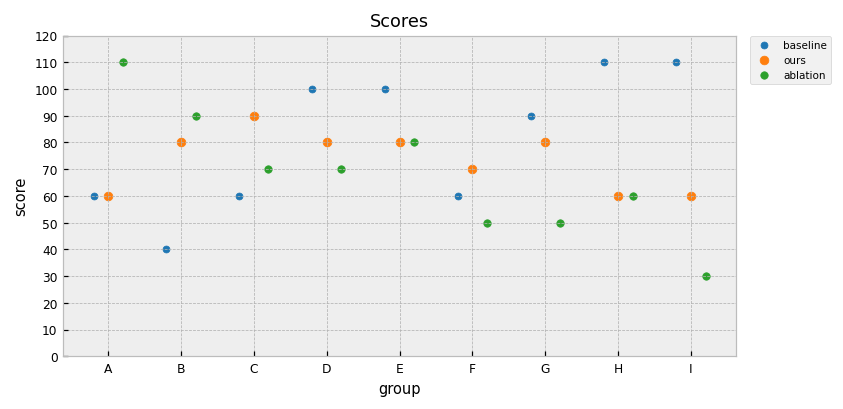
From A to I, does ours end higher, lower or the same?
the same
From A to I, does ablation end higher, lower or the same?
lower
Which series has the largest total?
baseline
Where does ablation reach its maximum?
A
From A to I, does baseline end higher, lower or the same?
higher
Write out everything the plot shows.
Title: Scores
x-axis: group, ticks A B C D E F G H I
y-axis: score, ticks 0 10 20 30 40 50 60 70 80 90 100 110 120
Legend: baseline, ours, ablation
Values:
baseline: 60 40 60 100 100 60 90 110 110
ours: 60 80 90 80 80 70 80 60 60
ablation: 110 90 70 70 80 50 50 60 30
